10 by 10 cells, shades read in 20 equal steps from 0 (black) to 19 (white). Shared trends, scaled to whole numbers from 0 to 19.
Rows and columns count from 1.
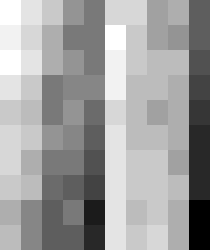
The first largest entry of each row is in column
1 6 1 6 6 6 6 6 6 6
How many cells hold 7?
7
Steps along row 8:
down down down down up down same down down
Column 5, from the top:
9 9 9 10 8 7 6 5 2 3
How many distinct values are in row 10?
9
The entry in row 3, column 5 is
9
